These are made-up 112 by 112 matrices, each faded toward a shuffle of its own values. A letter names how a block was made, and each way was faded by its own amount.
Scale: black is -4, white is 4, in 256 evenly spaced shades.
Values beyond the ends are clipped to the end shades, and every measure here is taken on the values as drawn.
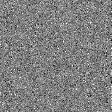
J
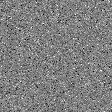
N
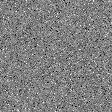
N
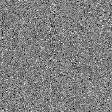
J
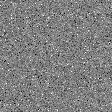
N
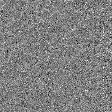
J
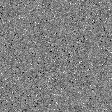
N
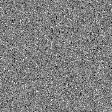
J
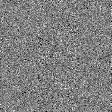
J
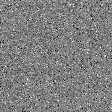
N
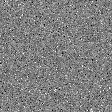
N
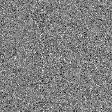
J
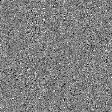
J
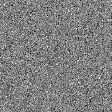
J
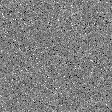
N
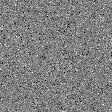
N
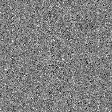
J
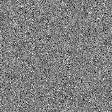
J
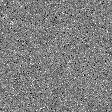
N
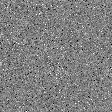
N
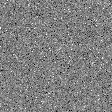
N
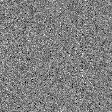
J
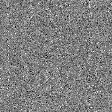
J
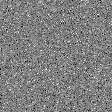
N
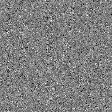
J
